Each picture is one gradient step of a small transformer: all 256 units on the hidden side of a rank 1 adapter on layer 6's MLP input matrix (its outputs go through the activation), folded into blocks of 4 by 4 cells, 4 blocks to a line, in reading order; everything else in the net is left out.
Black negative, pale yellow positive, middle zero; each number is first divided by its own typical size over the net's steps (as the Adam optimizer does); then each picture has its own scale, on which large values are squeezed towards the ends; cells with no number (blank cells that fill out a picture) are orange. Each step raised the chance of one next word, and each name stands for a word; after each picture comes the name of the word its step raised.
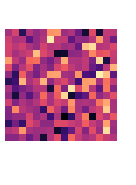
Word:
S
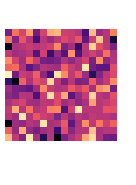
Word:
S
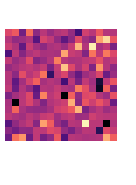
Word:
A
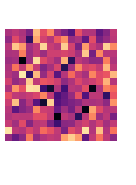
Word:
A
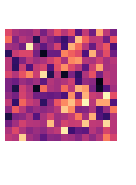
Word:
A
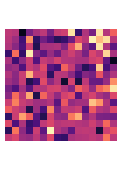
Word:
A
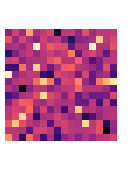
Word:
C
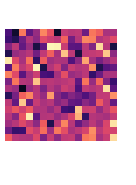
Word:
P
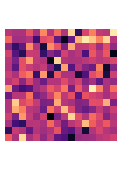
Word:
A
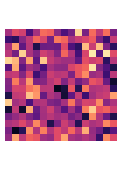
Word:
P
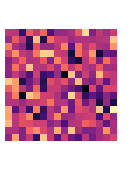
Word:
S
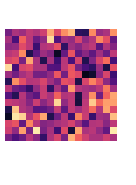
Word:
S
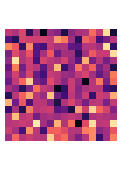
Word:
P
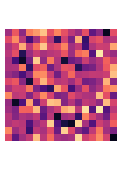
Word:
P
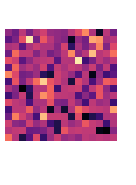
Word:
C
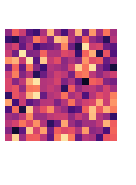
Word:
P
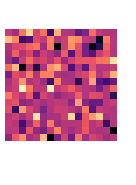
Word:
C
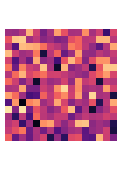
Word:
P
